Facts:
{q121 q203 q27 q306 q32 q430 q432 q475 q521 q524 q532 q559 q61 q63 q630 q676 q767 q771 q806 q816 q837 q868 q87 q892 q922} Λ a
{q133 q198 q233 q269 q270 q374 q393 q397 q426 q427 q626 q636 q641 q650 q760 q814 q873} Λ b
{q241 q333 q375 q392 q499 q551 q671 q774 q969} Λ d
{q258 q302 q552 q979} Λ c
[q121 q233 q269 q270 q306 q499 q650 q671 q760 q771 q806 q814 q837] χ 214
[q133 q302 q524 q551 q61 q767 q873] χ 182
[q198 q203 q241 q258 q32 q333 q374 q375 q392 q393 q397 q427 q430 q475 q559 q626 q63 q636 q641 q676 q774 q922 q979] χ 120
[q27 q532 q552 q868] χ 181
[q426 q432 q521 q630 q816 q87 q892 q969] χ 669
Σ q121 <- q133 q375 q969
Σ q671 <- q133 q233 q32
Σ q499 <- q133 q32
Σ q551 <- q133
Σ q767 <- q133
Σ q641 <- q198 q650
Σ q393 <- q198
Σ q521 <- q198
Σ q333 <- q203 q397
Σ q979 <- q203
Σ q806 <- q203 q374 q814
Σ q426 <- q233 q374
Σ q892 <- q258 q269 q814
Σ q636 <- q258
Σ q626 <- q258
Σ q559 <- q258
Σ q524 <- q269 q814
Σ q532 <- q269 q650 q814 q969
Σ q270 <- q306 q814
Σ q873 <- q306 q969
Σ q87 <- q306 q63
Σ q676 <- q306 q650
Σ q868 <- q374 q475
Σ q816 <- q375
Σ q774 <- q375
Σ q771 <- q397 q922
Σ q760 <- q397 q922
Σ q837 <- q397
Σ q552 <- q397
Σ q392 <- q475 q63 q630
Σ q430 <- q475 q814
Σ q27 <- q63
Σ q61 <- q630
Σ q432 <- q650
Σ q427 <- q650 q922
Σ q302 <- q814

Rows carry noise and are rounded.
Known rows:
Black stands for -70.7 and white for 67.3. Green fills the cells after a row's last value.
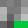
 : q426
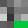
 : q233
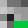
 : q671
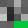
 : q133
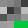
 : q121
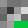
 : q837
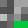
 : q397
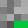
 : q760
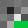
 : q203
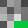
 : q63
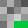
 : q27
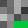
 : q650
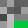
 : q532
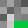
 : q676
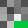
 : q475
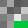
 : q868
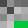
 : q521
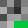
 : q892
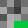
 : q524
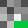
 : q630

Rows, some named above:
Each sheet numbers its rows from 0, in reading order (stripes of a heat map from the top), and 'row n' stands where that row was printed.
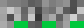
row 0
q241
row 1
q233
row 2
q806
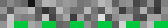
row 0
q432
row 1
q258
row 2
q873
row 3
q979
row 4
q306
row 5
q892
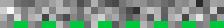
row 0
q392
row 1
q641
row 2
q774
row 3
q27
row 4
q269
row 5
q241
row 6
q641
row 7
q198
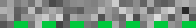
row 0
q270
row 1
q27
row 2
q374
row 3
q427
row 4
q333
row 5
q61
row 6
q302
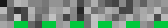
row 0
q258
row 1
q426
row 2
q969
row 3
q87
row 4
q559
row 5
q641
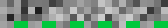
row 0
q375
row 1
q767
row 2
q393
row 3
q552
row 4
q27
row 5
q121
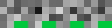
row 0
q430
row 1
q922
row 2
q302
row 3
q524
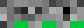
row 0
q814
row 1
q816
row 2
q32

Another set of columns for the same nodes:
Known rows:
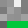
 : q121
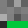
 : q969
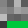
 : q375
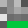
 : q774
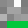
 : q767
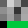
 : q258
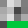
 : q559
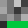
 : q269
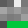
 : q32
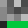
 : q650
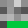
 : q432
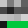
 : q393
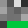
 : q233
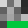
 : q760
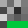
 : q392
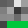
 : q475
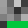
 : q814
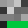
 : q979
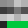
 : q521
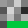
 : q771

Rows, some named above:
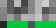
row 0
q650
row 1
q892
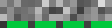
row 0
q241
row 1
q203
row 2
q333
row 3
q306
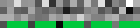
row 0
q676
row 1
q233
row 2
q198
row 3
q426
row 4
q61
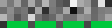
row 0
q241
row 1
q392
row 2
q630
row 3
q133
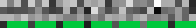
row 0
q641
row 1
q427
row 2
q302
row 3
q552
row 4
q806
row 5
q61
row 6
q397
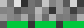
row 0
q426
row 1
q922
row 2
q374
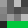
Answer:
q650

